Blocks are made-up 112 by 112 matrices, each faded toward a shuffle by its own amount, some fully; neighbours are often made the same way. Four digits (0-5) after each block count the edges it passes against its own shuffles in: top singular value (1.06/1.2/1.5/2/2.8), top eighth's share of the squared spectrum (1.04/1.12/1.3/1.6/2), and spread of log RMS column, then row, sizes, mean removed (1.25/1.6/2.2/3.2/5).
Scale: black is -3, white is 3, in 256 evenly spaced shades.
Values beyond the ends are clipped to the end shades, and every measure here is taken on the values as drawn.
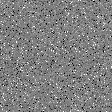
1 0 0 0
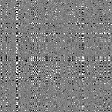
5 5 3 3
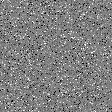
0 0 0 0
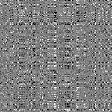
5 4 3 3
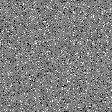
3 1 0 0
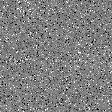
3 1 0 0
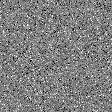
0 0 0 0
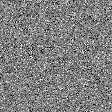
2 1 0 1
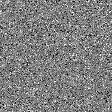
2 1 0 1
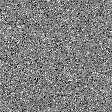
1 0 0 0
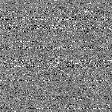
1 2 0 4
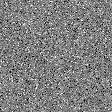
0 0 0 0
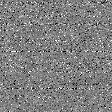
2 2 0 3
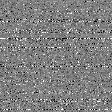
2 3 0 4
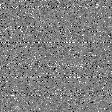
2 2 0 3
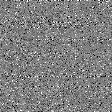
1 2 0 3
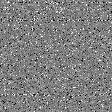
1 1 0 2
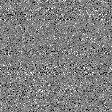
1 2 0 3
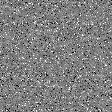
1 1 0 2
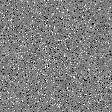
2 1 0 0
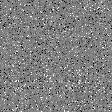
3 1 0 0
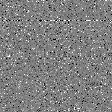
4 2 1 2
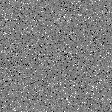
2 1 0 1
